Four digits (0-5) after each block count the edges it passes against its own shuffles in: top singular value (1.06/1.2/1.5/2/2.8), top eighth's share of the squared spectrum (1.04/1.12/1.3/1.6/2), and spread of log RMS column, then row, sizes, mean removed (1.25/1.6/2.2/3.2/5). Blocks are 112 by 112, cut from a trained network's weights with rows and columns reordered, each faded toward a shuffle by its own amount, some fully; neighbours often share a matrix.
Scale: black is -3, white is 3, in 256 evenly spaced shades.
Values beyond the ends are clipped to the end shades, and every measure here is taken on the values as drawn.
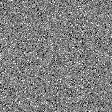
2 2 1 0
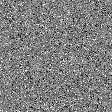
0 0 0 0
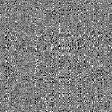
4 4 3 3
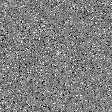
1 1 0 0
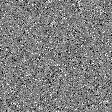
0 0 0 0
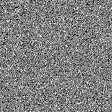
0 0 0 0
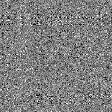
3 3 1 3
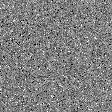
0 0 0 0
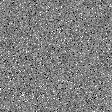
0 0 0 0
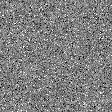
1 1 0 0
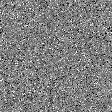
2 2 0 0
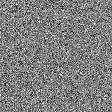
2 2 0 1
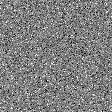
1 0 0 0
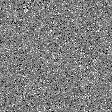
2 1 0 0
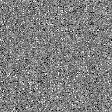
2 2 1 2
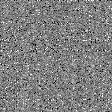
2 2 0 2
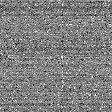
3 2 1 1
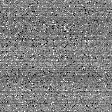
3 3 2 1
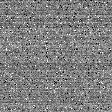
3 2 2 1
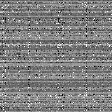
5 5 3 3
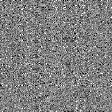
3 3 1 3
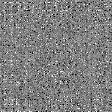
3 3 1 3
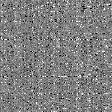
3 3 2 3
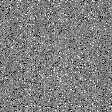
2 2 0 1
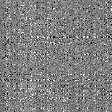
3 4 2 3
